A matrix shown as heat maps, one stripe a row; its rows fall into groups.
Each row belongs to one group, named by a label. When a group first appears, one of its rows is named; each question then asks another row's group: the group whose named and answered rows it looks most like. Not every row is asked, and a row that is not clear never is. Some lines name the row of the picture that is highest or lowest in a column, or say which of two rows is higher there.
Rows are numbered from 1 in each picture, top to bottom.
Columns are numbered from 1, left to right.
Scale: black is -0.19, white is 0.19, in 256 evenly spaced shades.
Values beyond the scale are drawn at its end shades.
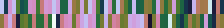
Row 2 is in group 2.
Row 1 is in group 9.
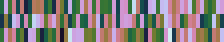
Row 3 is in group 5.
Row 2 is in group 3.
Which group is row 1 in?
5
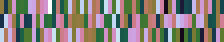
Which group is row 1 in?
9
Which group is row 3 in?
2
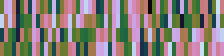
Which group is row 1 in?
2
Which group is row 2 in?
2
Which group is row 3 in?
5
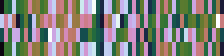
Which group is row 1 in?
9
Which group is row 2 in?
2
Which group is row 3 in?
3
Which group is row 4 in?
9
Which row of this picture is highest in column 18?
2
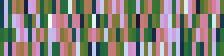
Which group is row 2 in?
3
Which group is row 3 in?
3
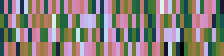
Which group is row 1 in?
3
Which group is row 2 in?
9
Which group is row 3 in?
3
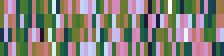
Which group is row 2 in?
5
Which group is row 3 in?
5
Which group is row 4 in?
9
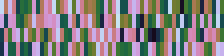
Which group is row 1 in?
2
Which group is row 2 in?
9
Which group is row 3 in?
3
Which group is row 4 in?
5
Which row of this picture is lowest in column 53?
4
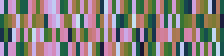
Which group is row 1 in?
9
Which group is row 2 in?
3
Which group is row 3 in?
3
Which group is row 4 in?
9
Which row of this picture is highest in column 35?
2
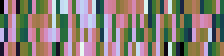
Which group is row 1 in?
2
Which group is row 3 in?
9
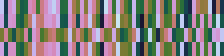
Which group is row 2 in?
9
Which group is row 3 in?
5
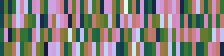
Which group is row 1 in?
3
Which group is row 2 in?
3
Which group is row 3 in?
5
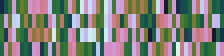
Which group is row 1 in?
9
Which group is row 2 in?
3
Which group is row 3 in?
9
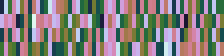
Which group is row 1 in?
3
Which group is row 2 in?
2
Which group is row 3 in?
3
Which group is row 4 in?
5
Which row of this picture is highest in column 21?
2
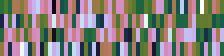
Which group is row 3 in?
5
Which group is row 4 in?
3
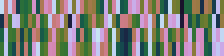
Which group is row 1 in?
2
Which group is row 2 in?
3
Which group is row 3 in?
5
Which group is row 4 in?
5
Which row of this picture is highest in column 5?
2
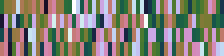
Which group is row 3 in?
5
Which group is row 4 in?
5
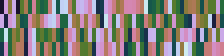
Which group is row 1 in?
2
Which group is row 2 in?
9
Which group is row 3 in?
5
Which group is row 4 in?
5
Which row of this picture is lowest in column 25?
1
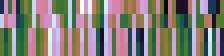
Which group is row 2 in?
2
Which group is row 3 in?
9
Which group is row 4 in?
9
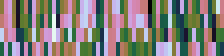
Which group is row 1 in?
2
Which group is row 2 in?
2
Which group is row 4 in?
3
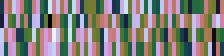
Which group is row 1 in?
3
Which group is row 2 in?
5
